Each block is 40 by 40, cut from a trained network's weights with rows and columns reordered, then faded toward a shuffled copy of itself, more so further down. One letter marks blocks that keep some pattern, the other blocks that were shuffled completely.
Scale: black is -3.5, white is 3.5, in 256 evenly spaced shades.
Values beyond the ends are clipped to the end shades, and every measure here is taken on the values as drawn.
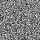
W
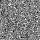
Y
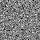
Y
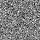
Y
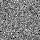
Y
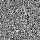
W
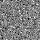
Y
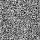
W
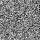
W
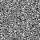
Y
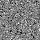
Y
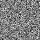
Y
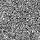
W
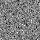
Y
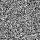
Y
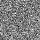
Y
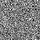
W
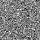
Y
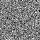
Y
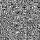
W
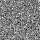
Y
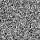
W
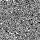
Y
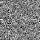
W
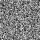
Y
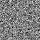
W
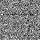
W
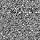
W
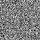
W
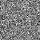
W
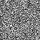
W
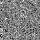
W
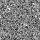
Y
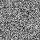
Y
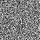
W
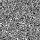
W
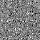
W
